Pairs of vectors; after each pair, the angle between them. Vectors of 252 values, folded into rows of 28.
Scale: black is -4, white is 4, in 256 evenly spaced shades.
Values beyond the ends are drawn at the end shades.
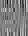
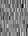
partly aligned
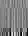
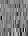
partly aligned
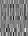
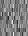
partly opposed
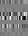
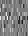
partly aligned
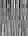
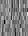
partly opposed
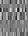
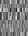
nearly opposite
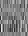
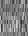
nearly opposite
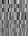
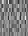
nearly opposite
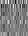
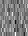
orthogonal
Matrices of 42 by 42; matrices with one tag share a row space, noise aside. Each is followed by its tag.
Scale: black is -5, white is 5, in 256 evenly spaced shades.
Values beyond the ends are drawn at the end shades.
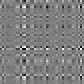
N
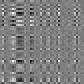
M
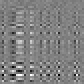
M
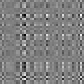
N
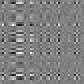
M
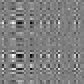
M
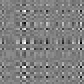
N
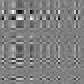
M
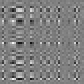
M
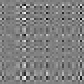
N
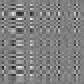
M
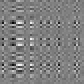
M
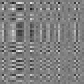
M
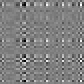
N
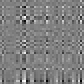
N
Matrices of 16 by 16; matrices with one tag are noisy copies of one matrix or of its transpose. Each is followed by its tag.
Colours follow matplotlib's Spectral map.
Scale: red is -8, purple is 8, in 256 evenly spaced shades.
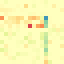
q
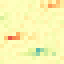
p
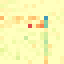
q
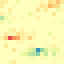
p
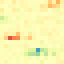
p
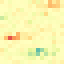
p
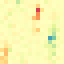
p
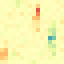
p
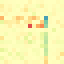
q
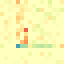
q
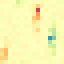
p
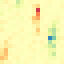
p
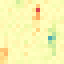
p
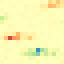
p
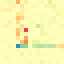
q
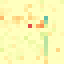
q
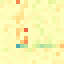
q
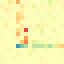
q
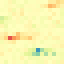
p
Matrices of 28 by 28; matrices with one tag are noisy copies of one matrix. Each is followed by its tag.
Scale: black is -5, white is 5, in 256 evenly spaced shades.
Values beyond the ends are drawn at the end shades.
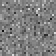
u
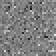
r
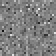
u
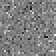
r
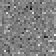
r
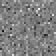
u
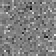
r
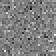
r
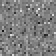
u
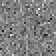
u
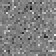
r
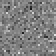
r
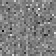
u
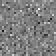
u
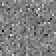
u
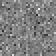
u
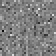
u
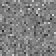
u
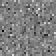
u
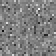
u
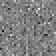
u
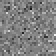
r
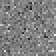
r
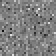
u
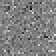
r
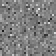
u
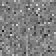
u
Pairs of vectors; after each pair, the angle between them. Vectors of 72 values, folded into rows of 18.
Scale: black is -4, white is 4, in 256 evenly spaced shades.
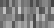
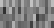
nearly opposite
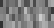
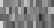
nearly opposite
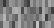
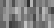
partly aligned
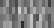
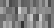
nearly parallel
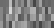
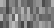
orthogonal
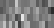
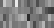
partly aligned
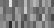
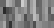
partly aligned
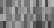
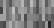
nearly parallel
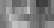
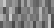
orthogonal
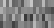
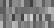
nearly opposite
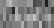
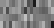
orthogonal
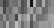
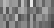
nearly opposite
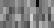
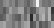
nearly opposite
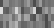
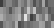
partly aligned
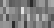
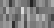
nearly parallel
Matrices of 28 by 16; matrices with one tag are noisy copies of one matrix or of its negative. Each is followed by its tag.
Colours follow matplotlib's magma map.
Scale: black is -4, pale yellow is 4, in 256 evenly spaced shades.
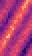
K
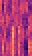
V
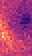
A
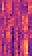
V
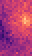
A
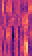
V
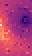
A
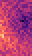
A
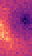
A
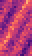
K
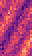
K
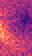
A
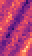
K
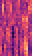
V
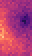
A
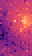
A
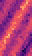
K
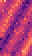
K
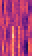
V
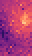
A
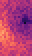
A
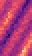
K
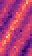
K
